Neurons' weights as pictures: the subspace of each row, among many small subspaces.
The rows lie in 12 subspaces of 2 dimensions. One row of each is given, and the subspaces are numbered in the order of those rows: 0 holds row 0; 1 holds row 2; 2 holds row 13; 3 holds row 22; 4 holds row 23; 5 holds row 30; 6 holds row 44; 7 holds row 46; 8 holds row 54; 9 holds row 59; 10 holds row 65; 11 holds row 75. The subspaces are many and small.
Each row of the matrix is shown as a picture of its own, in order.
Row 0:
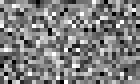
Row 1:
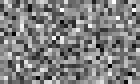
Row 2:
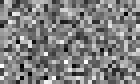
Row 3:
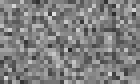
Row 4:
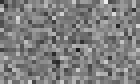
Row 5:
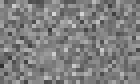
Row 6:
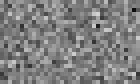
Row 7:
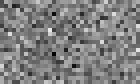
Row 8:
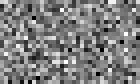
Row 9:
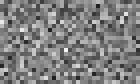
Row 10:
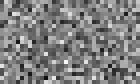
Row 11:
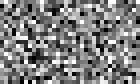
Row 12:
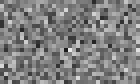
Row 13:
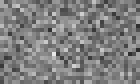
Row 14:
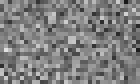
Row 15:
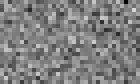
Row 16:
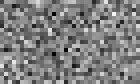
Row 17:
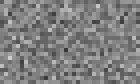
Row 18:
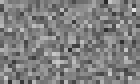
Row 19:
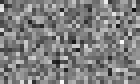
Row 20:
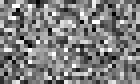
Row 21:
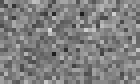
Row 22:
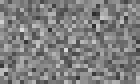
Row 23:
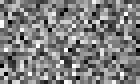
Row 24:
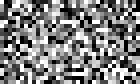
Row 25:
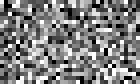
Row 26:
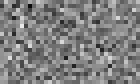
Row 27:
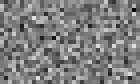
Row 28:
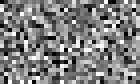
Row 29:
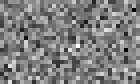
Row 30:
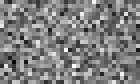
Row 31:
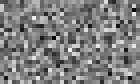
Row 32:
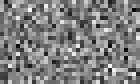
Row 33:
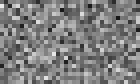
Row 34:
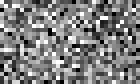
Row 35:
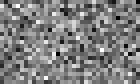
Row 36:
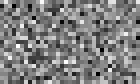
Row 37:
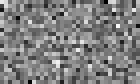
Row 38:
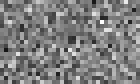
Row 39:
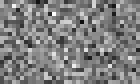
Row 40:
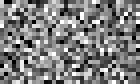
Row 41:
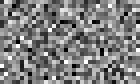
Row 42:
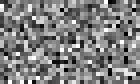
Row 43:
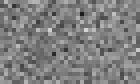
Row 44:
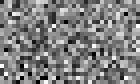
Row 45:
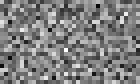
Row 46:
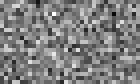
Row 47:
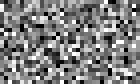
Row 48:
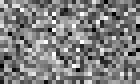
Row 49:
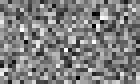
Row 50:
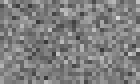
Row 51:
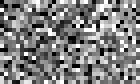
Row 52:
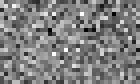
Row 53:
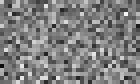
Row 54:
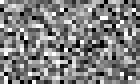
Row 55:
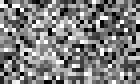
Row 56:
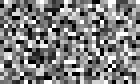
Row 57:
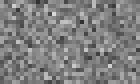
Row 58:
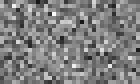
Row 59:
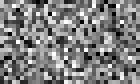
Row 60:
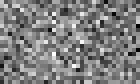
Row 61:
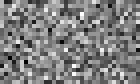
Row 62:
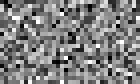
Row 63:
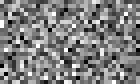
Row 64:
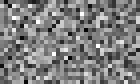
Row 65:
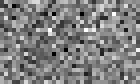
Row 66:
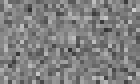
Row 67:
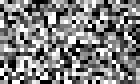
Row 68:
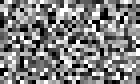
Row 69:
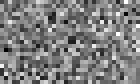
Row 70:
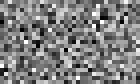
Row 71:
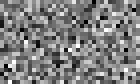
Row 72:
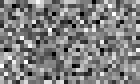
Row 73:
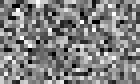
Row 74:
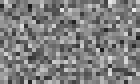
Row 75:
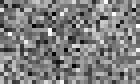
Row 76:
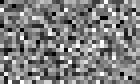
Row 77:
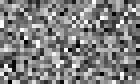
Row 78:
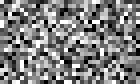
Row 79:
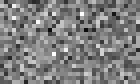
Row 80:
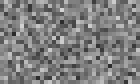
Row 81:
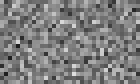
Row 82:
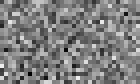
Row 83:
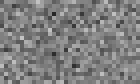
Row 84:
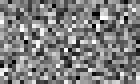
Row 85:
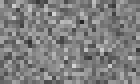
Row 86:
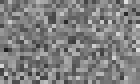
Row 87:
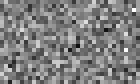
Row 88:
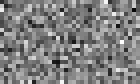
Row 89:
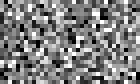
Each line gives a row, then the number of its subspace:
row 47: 7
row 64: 10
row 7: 11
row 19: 11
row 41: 4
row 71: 5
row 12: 4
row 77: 5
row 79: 10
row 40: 5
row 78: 4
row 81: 4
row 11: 8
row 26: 7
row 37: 2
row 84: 3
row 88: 11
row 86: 6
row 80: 9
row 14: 6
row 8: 8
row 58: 9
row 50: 2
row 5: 0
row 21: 10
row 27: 7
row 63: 4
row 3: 9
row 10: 1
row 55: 11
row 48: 2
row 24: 1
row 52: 10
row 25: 6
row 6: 3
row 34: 11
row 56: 8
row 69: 6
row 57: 9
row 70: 3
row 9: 3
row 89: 3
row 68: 3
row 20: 7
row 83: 0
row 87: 5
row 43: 10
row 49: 3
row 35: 2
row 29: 5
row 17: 3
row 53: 6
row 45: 3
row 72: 0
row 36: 8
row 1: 9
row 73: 7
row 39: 9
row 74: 0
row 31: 7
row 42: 0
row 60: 2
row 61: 5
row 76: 8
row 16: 0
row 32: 4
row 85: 9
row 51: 10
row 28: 8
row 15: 6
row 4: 2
